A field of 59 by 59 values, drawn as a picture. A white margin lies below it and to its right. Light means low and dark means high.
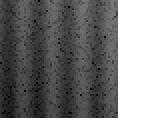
Ninth with the lowest average: top right. Ninth with the highest average: bottom left. Histogram: bell-shaped. Stripes: upright, repeating 4 times. Average level on the scale: 70%. Slope: up to the bottom left.
